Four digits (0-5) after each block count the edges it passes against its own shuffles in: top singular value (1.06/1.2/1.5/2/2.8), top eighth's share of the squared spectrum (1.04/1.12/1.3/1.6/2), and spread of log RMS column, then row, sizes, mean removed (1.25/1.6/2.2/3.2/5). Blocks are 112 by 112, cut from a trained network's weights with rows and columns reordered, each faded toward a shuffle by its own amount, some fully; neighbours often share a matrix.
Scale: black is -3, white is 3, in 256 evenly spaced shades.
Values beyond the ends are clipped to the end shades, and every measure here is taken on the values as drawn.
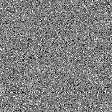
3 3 1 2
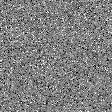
1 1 0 0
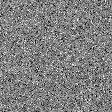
0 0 0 0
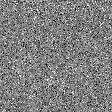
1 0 0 0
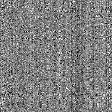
3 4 2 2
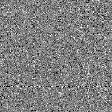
3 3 2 2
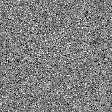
3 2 0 1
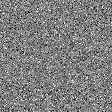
1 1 0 0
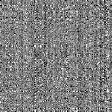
3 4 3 3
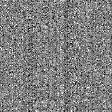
3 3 2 2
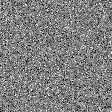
0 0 0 0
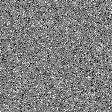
0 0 0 0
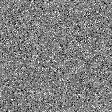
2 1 0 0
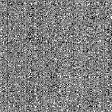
3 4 2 3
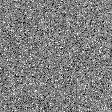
1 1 0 1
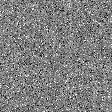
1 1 0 0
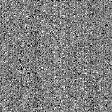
3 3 2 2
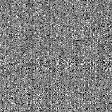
3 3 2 3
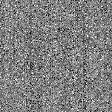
2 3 1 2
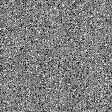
1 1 0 0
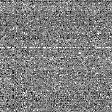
3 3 2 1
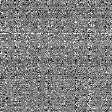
3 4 3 2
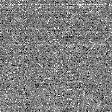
3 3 2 1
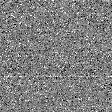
2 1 1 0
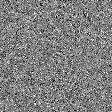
2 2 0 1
